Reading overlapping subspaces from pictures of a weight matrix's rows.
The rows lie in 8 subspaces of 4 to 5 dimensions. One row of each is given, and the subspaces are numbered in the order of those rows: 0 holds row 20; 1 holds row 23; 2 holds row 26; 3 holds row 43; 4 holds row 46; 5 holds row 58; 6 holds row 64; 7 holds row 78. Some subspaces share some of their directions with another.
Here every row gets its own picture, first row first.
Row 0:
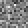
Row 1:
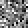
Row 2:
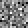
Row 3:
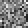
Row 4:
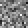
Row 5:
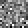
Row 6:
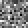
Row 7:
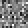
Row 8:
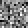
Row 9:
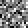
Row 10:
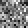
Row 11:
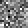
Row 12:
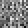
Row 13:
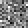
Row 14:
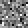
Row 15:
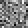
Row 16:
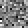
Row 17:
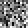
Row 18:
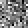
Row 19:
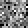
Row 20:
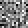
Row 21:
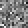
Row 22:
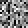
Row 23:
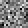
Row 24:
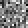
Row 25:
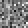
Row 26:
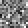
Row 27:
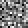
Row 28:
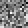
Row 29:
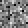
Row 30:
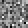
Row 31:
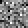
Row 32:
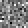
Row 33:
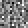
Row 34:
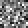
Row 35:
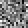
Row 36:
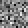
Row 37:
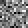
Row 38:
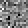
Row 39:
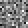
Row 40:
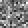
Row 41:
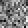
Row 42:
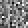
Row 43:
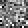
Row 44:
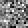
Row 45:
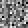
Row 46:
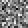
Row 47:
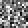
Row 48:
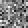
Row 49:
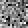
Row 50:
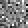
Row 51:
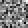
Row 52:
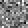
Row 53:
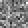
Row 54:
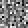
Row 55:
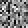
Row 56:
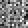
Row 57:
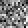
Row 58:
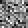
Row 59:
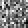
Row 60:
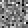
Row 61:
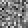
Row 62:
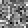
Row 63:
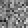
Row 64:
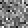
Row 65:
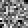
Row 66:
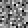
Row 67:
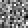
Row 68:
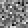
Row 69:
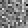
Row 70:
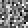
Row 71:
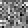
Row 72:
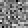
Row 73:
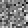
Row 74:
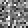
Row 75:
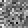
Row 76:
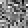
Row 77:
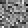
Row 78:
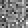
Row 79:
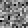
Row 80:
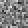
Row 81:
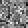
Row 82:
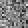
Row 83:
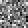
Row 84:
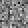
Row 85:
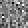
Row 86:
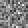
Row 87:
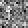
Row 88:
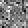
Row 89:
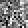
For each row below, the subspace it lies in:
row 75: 6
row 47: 3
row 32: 3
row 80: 5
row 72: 5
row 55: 4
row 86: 2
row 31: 1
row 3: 1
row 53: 6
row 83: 7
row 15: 5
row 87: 6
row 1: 7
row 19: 1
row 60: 6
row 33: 1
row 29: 2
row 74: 4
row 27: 4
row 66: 0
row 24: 7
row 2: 5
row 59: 7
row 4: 2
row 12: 1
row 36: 6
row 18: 2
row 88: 6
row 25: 1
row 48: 1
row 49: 4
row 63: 7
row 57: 7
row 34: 3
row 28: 1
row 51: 3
